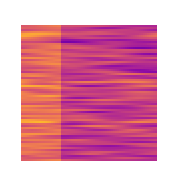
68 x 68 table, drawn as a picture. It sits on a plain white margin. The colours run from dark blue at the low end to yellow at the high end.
The top right is the ninth with the lowest average. A vertical seam about 30% of the way across splits the table, and the left part is higher. On average the colour sits 50% of the way up the scale. The grain runs across in streaks.
